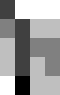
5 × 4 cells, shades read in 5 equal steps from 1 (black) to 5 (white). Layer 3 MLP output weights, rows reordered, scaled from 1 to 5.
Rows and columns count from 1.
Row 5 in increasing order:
1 4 4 5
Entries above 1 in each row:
4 4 4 4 3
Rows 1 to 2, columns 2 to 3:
5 5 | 2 4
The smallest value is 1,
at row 5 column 2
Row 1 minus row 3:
-2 3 2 2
